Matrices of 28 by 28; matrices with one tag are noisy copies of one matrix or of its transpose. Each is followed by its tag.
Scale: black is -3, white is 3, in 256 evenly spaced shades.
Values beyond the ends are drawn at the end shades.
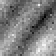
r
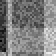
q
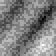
r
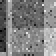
q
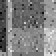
q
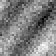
r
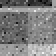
q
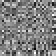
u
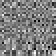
u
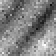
r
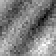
r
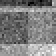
q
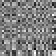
u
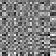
u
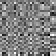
u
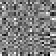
u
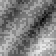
r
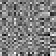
u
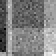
q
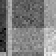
q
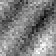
r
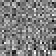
u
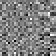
u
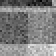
q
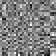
u
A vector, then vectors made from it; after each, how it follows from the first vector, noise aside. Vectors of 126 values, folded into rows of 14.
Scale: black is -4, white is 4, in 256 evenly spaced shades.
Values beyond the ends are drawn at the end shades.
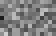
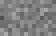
shrunk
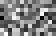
scaled up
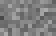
shrunk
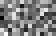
scaled up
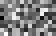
scaled up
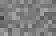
shrunk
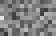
negated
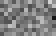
reversed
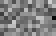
reversed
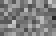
reversed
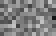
reversed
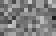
reversed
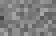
shrunk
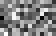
scaled up
